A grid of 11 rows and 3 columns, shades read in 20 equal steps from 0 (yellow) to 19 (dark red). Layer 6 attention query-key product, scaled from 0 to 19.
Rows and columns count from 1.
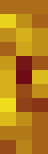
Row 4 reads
11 5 7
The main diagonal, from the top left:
10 7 7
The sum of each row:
30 19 18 23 36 26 24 29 21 29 32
